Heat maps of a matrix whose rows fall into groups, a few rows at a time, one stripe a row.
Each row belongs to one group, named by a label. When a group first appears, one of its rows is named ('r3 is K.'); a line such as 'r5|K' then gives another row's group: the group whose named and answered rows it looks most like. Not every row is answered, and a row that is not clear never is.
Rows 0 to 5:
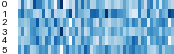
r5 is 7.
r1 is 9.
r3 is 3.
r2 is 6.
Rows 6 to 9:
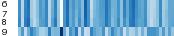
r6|7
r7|7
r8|7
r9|3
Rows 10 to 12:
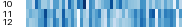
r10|3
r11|6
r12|6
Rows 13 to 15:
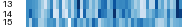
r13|9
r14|9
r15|7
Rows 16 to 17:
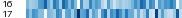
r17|9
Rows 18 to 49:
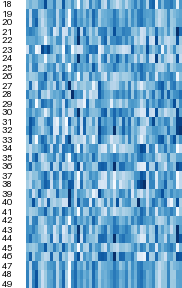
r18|6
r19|7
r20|7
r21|9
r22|9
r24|9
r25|7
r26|6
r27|3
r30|9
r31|9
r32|9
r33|3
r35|7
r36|9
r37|6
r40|9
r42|7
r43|9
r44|9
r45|6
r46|9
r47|7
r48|7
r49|7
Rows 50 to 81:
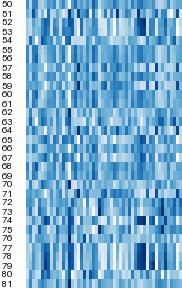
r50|7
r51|9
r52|6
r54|3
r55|7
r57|9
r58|7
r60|7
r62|3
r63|3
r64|9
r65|6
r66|7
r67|6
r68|7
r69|7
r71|9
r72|3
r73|3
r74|6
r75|3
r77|6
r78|6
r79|6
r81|3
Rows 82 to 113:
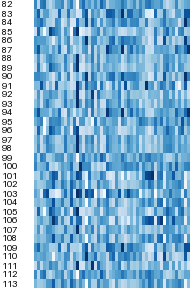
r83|9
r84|9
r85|3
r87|9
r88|3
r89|3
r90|9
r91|9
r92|3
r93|3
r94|9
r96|3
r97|3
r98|3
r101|6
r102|6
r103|3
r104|6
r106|6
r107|3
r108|6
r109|9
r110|9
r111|3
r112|7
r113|6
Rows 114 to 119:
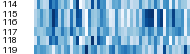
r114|3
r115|6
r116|6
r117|6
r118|3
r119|9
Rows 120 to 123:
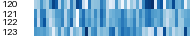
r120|6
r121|7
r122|7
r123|9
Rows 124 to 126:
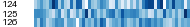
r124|6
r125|9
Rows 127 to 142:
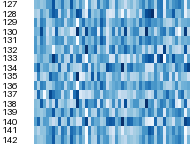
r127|6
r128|6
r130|9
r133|6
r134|9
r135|3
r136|7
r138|9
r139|6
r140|9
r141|6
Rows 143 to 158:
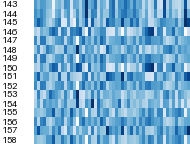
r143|9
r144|9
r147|7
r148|3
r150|6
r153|3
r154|3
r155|6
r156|7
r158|6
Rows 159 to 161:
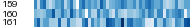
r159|7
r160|6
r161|9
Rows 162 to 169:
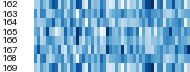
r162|6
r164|6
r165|3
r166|3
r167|9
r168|7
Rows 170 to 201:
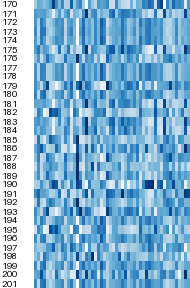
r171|9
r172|7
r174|7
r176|3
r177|7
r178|7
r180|7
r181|9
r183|9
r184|9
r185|3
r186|9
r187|3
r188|3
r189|3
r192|3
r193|3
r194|7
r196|7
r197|6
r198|3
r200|9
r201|7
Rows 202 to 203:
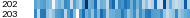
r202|9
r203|7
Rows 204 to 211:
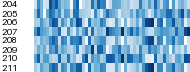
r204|3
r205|3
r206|6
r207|9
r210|9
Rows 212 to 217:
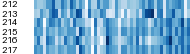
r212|6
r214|3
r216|3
